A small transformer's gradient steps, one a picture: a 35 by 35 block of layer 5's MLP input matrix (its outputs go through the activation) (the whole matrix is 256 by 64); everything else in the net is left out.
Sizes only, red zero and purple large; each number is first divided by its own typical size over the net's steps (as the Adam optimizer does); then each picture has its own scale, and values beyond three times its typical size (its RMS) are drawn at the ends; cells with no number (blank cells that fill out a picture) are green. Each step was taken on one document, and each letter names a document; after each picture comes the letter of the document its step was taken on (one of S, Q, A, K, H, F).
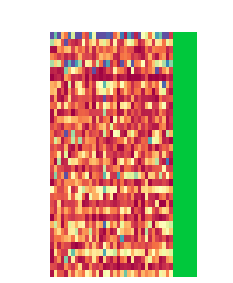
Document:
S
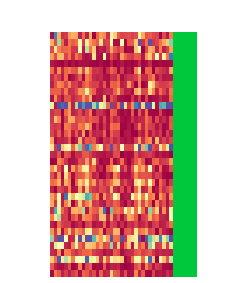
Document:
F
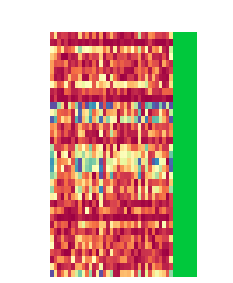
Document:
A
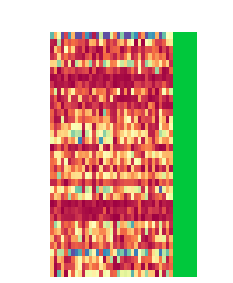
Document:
S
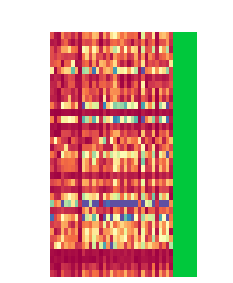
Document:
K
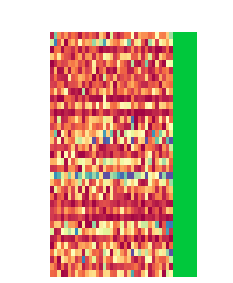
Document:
S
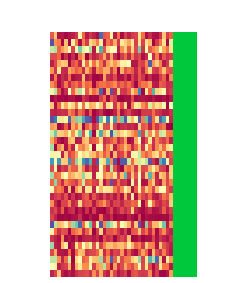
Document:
A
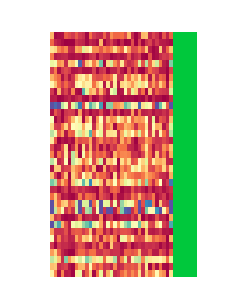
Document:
A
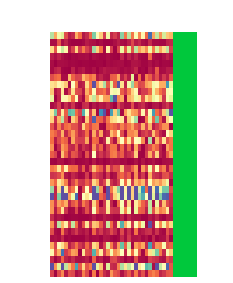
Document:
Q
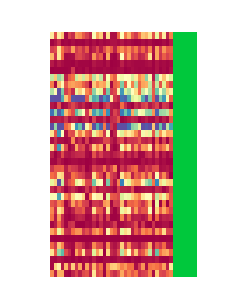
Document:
Q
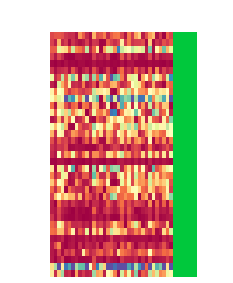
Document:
Q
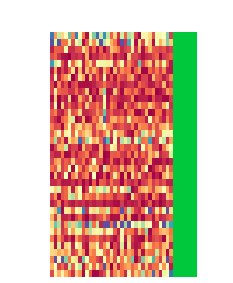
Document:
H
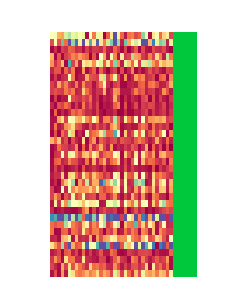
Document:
K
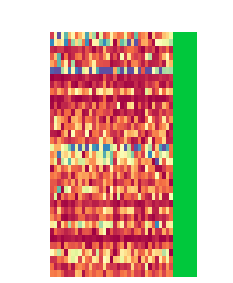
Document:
S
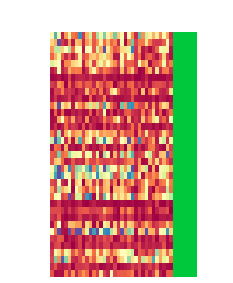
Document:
H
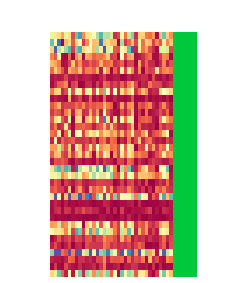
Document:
H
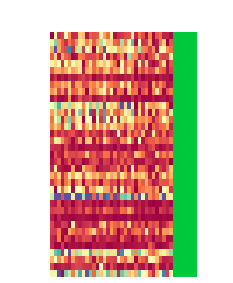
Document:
H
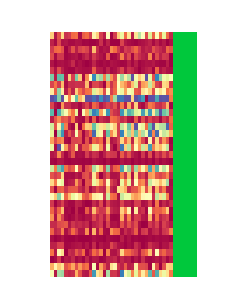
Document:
Q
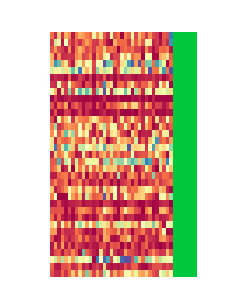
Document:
S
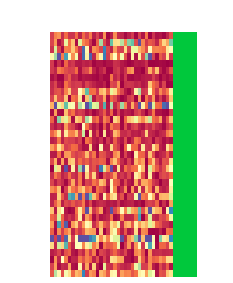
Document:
F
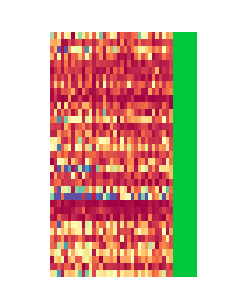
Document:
H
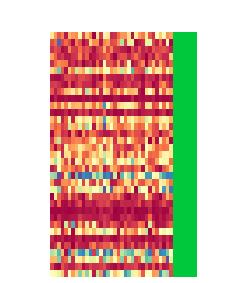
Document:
S
